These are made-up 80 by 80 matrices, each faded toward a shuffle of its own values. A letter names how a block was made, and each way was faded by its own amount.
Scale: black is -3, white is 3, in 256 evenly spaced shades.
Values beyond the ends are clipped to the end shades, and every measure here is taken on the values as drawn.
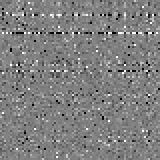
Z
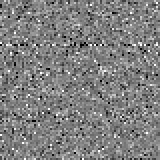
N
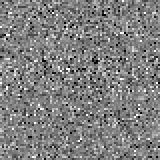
N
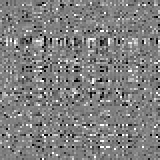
Z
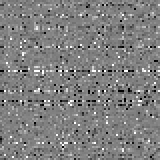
Z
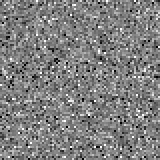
N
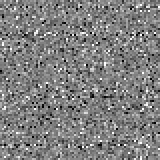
N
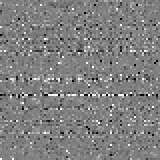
Z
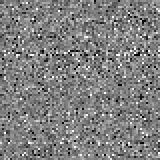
N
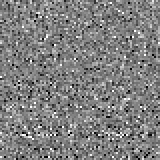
N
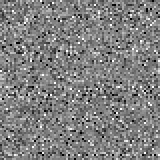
N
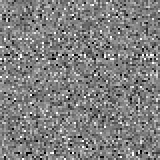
N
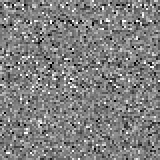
N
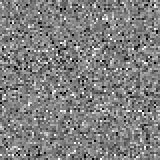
N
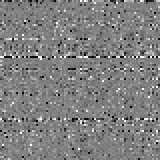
Z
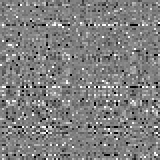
Z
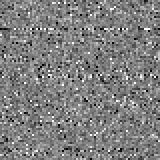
N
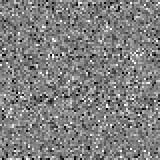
N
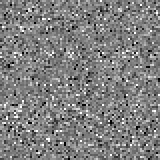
N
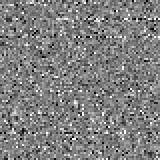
N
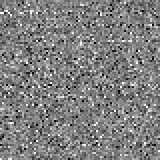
N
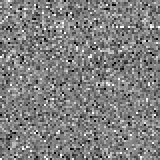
N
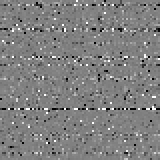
Z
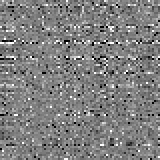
Z
